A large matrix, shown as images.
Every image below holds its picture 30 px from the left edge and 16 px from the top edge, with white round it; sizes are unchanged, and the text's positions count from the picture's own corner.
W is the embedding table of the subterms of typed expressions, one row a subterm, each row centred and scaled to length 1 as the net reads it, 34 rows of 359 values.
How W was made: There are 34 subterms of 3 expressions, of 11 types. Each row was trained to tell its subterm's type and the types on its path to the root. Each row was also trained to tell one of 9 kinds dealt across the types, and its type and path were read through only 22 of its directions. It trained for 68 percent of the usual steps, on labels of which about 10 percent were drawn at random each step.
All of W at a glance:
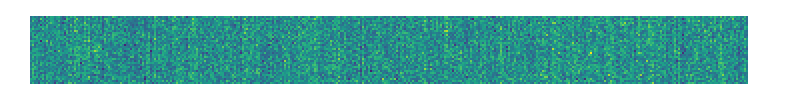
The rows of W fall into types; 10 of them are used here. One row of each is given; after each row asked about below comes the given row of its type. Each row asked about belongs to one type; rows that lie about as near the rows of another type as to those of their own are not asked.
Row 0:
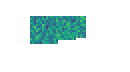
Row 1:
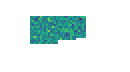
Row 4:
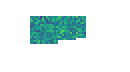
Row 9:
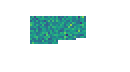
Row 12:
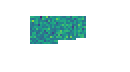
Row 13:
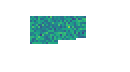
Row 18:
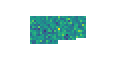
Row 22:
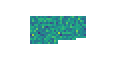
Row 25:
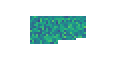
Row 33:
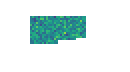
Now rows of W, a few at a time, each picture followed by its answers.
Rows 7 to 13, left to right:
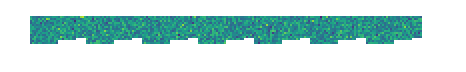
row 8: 1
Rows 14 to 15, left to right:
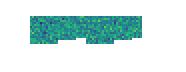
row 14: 0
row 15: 4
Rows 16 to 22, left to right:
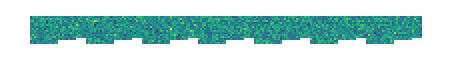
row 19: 4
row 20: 4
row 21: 25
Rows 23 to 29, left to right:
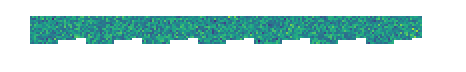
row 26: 25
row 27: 13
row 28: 4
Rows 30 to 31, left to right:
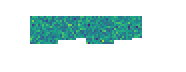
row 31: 1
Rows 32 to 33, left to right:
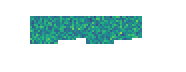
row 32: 25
